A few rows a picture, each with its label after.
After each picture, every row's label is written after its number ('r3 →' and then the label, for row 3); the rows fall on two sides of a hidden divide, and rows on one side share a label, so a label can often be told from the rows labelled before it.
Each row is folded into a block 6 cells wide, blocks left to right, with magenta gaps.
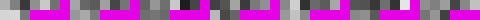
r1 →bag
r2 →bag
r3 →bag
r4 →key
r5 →bag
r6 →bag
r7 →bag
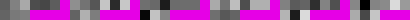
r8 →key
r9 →bag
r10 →bag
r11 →key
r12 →key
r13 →key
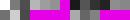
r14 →bag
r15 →key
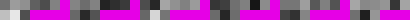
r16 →bag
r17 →key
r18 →bag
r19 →key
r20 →key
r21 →key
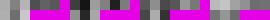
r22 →key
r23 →key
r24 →bag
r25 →bag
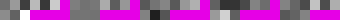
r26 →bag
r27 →bag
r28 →key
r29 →bag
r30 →bag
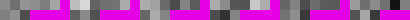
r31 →bag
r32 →bag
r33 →bag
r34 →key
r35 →bag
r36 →bag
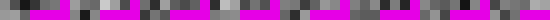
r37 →bag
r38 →key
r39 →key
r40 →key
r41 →key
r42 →key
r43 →bag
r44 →key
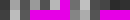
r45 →bag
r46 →bag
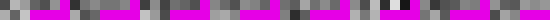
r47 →key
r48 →key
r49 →bag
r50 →bag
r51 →key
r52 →key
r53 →bag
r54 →bag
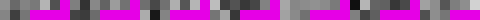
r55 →key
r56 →key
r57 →key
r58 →bag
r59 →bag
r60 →key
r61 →bag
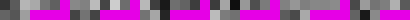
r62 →key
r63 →key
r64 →bag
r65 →bag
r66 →key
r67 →key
